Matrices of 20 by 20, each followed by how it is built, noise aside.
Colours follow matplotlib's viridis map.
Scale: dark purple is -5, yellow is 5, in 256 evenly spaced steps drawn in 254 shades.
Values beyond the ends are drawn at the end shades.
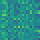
low rank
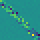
banded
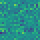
low rank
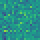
low rank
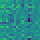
low rank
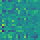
low rank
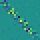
banded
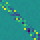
banded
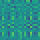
low rank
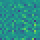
low rank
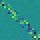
banded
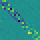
banded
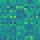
low rank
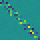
banded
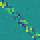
banded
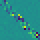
banded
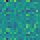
low rank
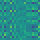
low rank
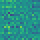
low rank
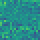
low rank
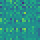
low rank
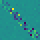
banded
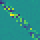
banded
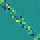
banded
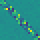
banded
